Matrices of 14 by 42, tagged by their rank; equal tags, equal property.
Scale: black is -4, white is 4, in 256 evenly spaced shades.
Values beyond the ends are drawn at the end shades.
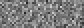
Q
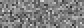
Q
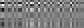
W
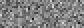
Q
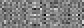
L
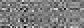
L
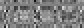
L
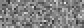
Q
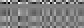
W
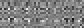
L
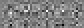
L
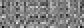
L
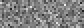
Q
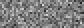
Q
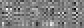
L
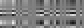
W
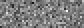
Q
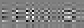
W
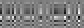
W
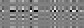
W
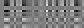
W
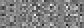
L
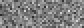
Q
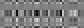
W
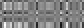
W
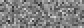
Q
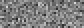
Q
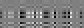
W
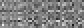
L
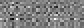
L
